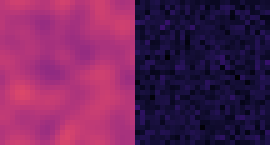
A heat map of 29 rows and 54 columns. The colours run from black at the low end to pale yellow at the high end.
The table splits into one row of 2 panels. Panel 1,1: middling, blotchy, faint in contrast. Panel 1,2: very low, fine-grained, faint in contrast.
